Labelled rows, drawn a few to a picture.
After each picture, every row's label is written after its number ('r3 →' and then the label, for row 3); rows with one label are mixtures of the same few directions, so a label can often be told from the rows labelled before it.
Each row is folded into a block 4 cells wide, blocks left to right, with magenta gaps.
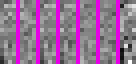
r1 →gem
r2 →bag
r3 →gem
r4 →gem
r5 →gem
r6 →gem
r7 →gem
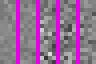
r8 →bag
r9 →gem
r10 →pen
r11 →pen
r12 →gem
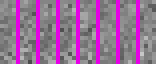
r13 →pen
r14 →gem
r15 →pen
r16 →pen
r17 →bag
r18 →bag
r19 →gem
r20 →gem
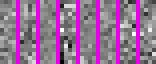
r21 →gem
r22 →pen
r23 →bag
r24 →gem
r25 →gem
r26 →bag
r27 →bag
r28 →bag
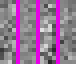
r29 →gem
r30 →pen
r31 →pen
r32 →pen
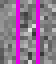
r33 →gem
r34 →bag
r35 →gem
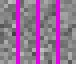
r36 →bag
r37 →bag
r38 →gem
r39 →bag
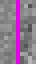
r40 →pen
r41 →pen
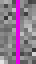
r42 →gem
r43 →bag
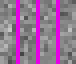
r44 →pen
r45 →gem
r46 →gem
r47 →bag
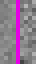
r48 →pen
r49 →gem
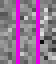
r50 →bag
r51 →gem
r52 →pen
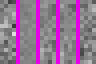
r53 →bag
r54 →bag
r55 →gem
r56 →gem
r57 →gem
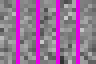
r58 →gem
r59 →pen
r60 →pen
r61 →gem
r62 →pen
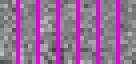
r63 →gem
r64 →gem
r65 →pen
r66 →gem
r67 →gem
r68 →gem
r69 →pen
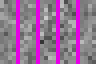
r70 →bag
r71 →pen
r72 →pen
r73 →bag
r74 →pen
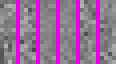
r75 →gem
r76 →pen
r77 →pen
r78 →pen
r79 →bag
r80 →pen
